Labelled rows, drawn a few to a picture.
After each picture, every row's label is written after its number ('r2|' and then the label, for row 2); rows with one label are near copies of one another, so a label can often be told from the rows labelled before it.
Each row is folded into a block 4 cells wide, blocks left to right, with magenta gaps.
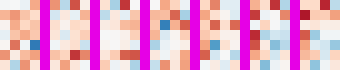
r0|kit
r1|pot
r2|pot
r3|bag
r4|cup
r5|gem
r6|gem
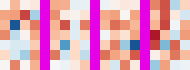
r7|bag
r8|cup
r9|kit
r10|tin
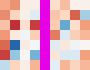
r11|cup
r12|bag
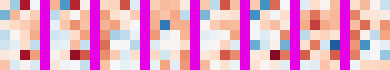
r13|pot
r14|pot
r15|gem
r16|bag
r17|pot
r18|pot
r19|kit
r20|cup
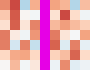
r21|tin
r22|tin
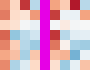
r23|gem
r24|gem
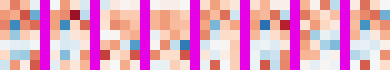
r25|bag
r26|bag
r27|kit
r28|kit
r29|bag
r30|bag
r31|gem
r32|bag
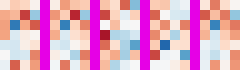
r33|bag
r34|bag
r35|gem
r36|cup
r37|bag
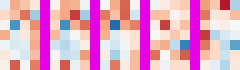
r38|bag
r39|bag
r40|bag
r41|kit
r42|gem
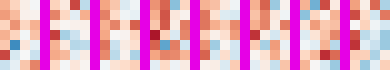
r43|cup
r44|gem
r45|cup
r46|tin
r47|cup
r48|tin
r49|pot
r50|gem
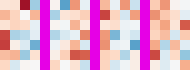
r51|gem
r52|pot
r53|gem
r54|cup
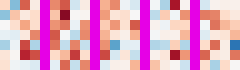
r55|pot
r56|tin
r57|cup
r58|pot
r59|kit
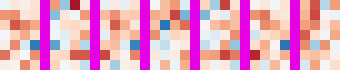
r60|kit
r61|pot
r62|kit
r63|bag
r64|pot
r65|kit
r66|tin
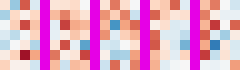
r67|pot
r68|kit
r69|bag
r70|gem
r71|cup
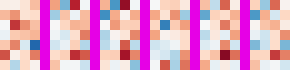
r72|kit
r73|pot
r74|pot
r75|bag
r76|pot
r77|pot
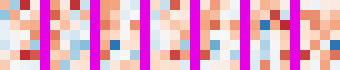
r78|pot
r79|gem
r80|cup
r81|pot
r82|cup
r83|bag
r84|kit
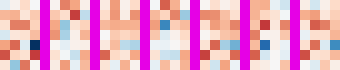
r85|kit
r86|bag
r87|kit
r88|bag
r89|kit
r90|cup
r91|kit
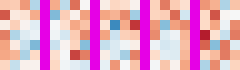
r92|gem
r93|pot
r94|bag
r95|bag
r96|tin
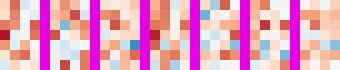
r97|tin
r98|bag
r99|kit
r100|tin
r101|pot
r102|cup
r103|kit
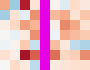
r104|pot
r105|kit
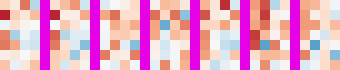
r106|gem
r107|gem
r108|kit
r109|bag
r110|gem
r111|tin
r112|cup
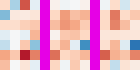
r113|pot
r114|kit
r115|kit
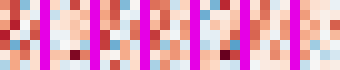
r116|tin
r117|pot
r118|tin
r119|tin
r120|pot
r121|tin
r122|cup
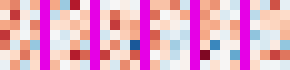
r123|tin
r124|pot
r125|kit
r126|gem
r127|cup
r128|pot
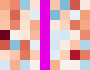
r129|tin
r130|pot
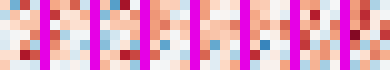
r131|pot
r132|gem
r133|pot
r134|cup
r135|cup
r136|cup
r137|tin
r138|tin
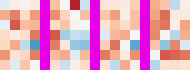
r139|kit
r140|gem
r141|kit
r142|tin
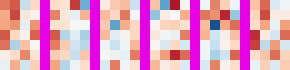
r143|tin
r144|gem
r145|bag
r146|pot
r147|bag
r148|tin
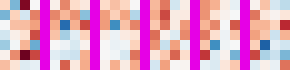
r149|pot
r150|bag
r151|bag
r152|tin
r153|cup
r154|cup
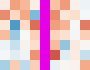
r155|bag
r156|cup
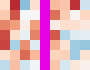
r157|tin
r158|gem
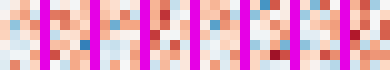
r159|bag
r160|kit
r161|bag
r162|tin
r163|bag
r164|pot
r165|pot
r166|tin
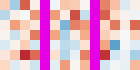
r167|pot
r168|bag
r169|cup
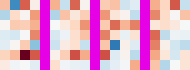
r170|pot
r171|pot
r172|cup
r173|gem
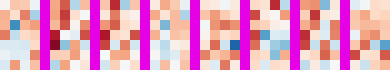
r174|bag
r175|tin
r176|tin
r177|bag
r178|kit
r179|gem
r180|tin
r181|kit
